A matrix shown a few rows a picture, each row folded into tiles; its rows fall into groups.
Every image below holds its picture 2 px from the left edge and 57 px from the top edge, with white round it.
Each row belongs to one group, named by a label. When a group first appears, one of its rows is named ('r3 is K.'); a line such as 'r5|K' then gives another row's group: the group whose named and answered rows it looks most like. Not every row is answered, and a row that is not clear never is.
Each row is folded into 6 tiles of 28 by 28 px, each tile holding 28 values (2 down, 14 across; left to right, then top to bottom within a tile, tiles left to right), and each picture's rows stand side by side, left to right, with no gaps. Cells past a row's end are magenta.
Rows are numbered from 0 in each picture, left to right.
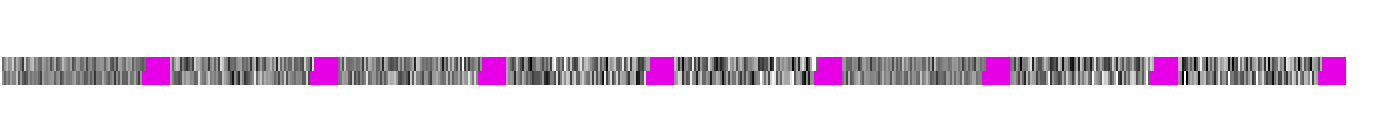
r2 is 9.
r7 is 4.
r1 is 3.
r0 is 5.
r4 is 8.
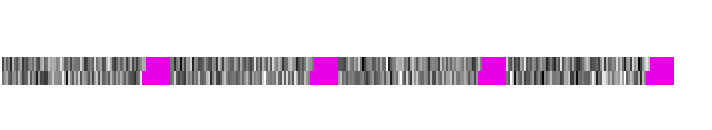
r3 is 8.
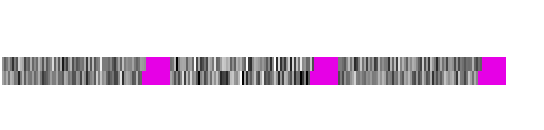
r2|4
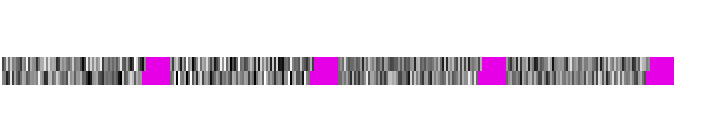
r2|9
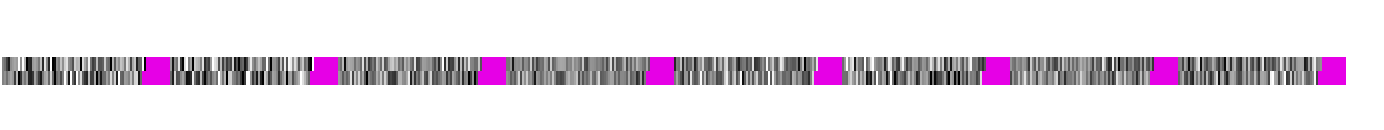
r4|3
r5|5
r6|4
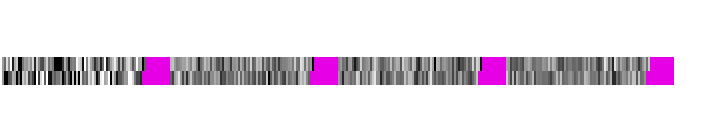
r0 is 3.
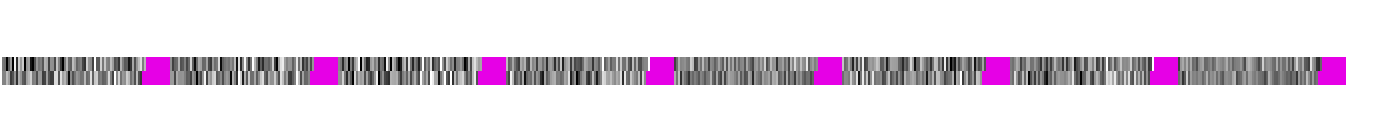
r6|8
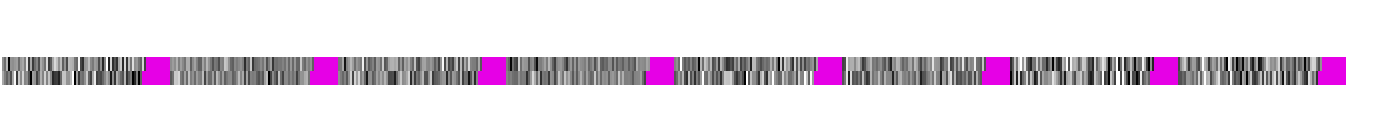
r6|4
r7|3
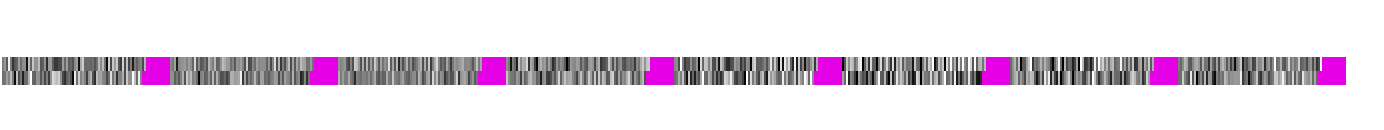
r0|9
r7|8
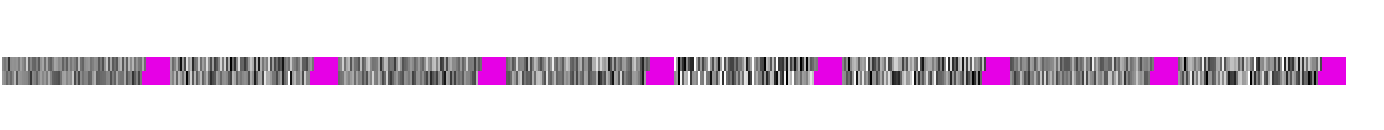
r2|5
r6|3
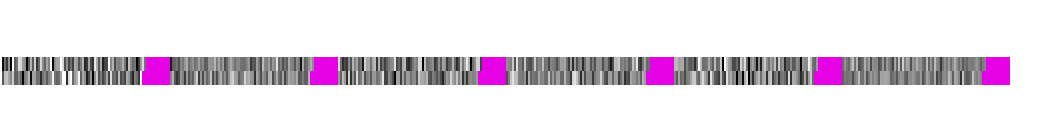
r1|3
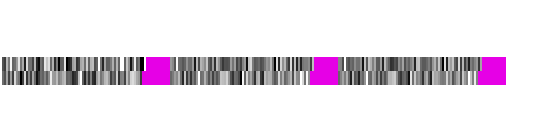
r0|8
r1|9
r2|9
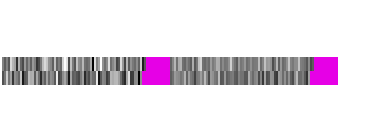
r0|5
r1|5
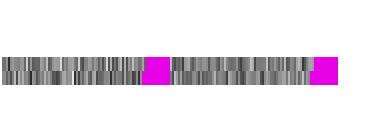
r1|8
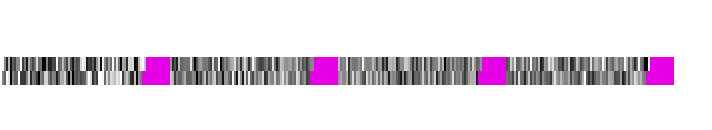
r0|8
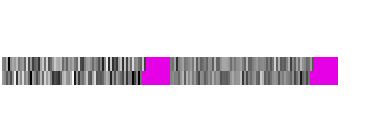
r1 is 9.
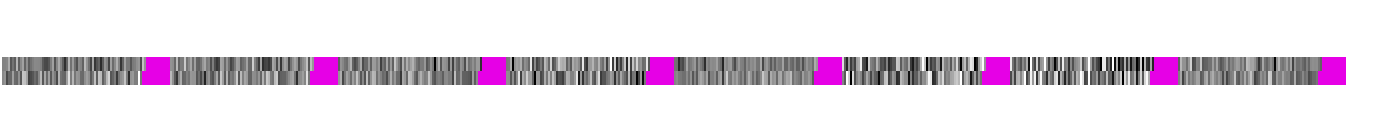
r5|8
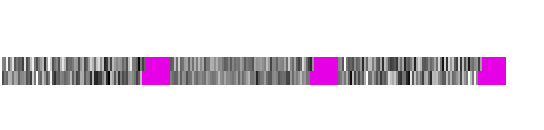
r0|5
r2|9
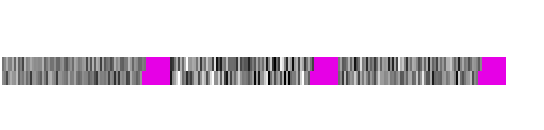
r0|5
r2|4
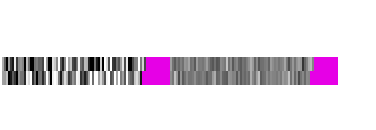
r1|8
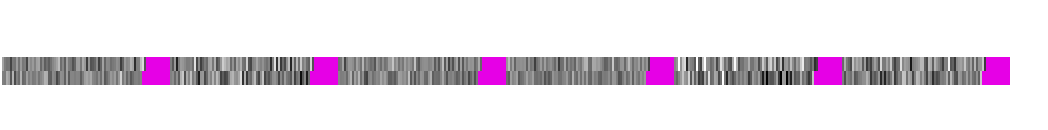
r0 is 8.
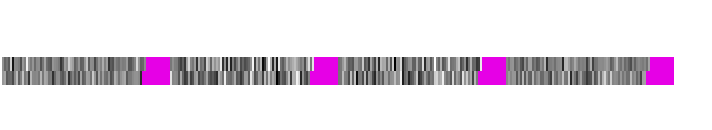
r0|3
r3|8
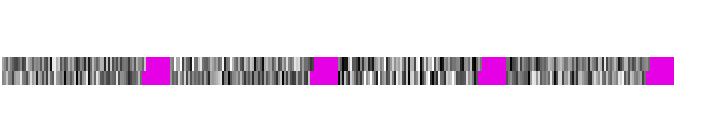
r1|5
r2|5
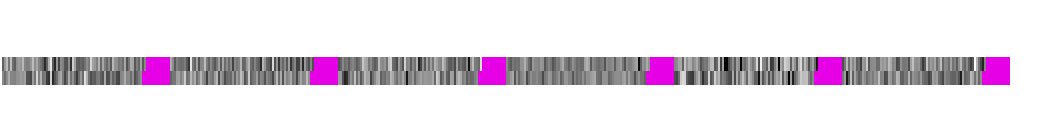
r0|5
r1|4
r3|8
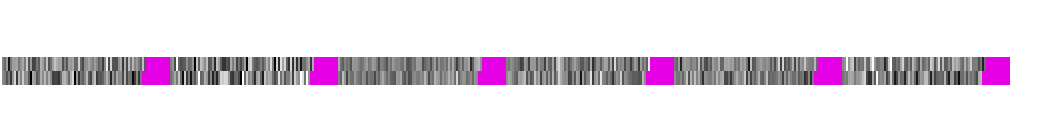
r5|5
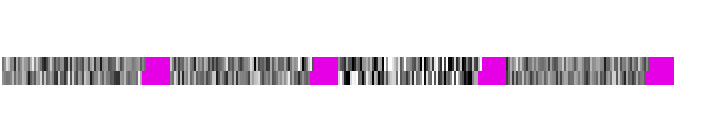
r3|4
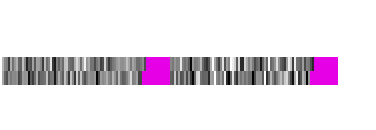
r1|5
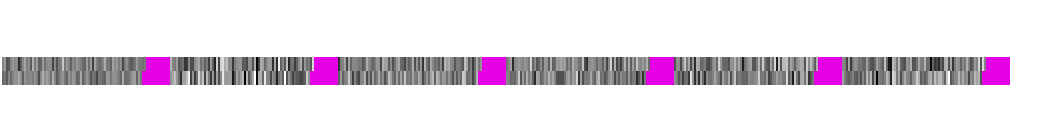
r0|4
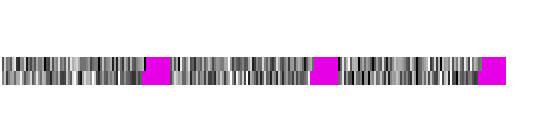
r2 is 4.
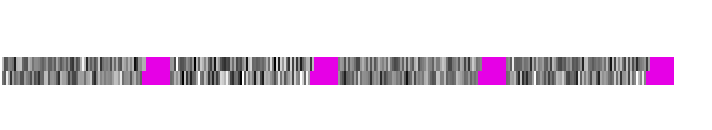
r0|8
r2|3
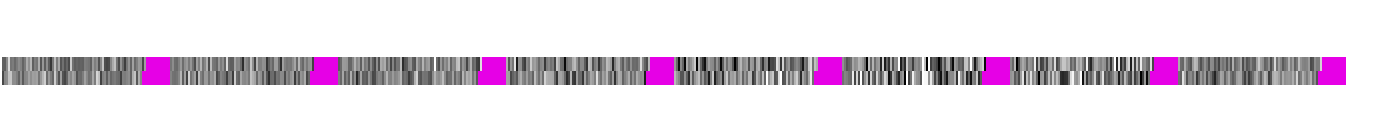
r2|8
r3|3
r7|8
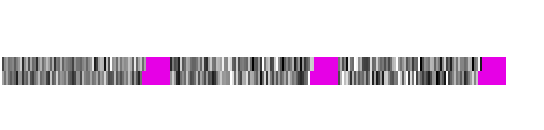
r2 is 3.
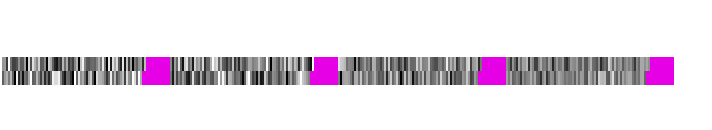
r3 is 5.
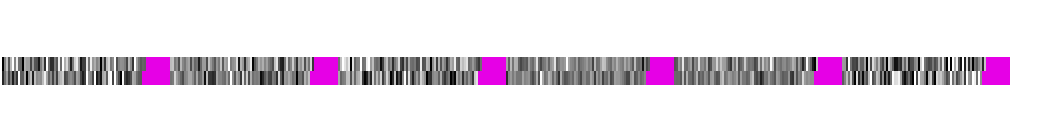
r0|4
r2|5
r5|9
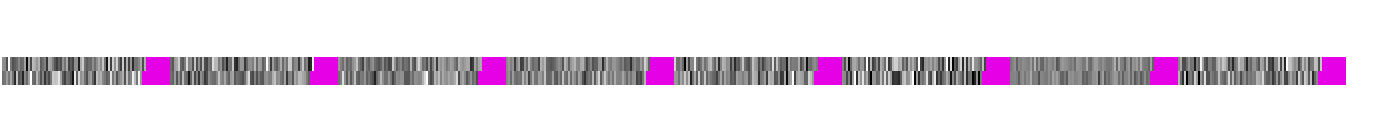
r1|8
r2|8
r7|4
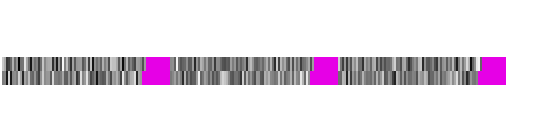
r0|4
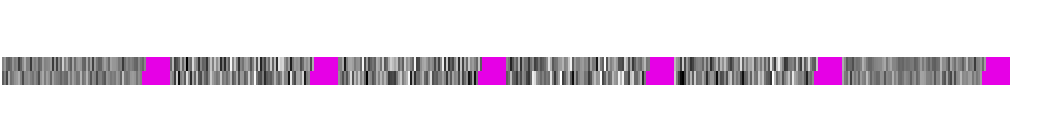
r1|4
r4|3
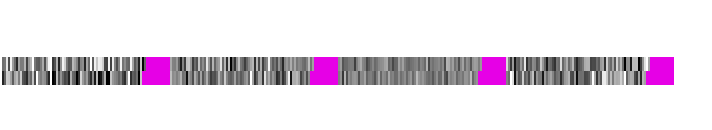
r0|5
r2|4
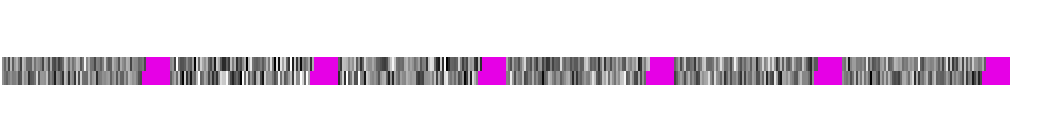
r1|9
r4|5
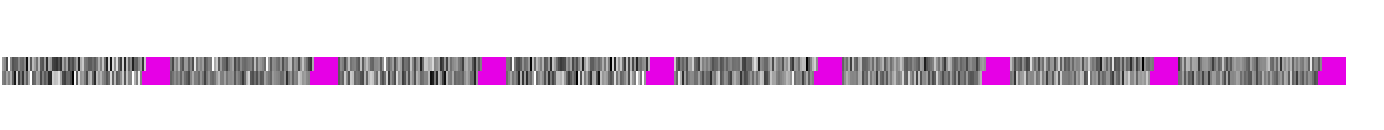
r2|5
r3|9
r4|8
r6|4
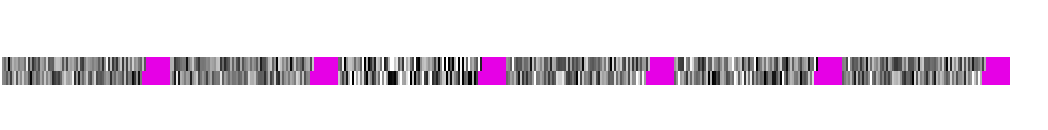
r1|4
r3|9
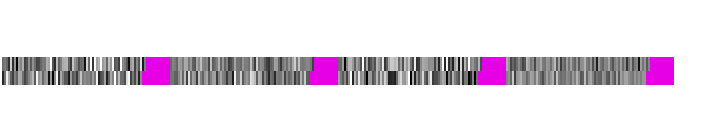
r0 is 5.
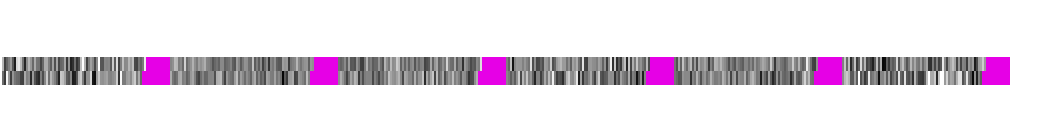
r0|8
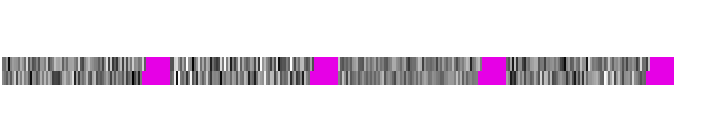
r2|8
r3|3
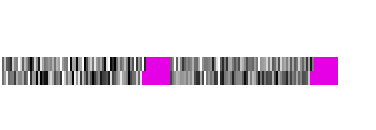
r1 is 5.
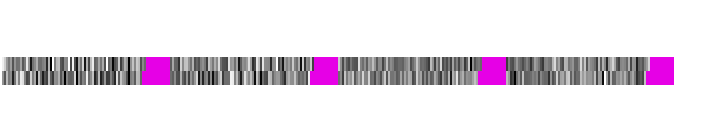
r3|3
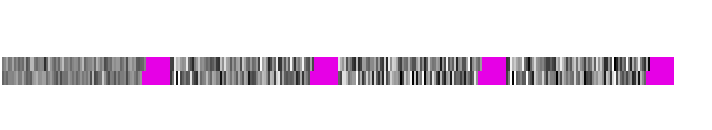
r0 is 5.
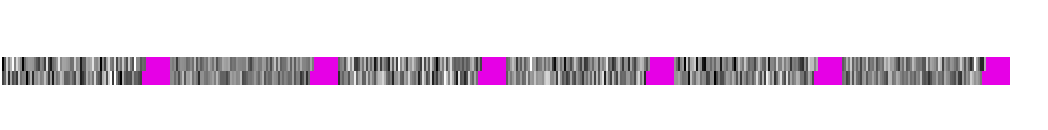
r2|4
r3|3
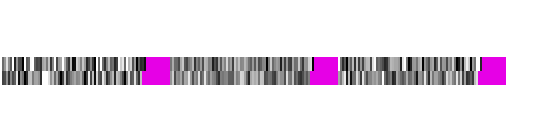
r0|5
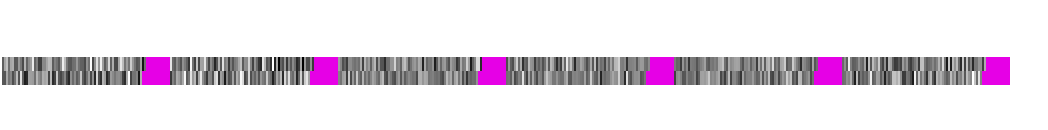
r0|5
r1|4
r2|8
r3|4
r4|5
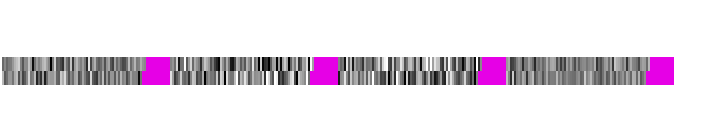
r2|5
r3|4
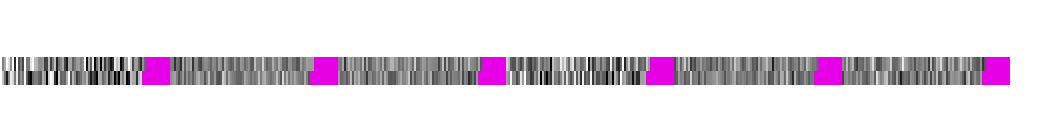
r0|5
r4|4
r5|5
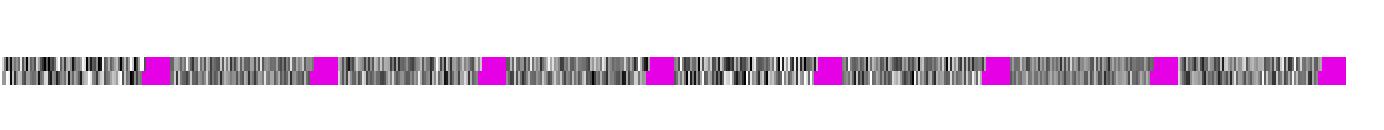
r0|8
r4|9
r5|9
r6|4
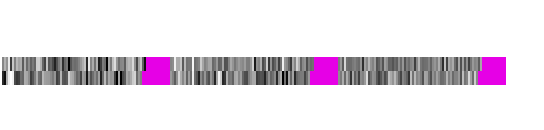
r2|9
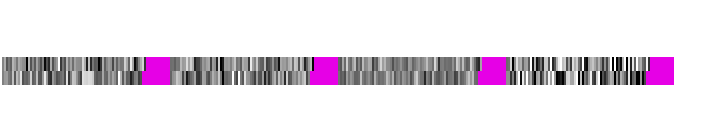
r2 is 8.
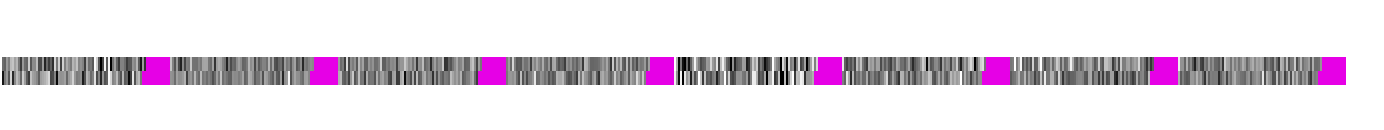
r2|3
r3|9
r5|8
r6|5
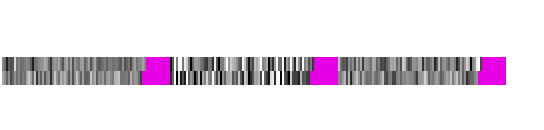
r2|8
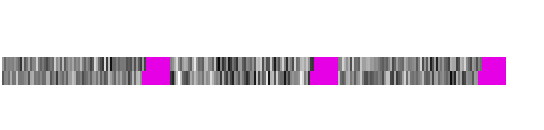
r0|4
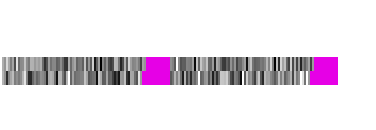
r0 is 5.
